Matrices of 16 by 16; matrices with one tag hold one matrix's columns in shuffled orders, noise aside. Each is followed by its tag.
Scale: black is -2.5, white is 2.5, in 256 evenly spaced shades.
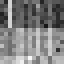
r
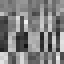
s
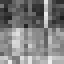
r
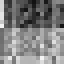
r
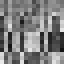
s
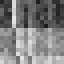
r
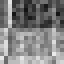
r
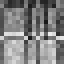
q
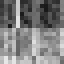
r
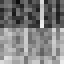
r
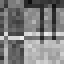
q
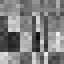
s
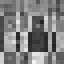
s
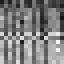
q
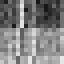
r
